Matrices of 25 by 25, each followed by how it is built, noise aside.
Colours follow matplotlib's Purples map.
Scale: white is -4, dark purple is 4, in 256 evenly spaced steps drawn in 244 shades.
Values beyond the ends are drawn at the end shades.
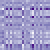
low rank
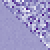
upper triangular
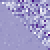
upper triangular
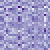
low rank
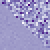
upper triangular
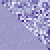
upper triangular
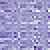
low rank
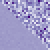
upper triangular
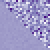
upper triangular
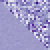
upper triangular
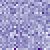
low rank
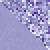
upper triangular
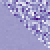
upper triangular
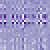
low rank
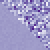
upper triangular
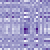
low rank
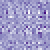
low rank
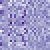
low rank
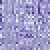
low rank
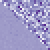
upper triangular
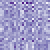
low rank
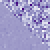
upper triangular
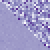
upper triangular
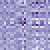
low rank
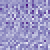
low rank
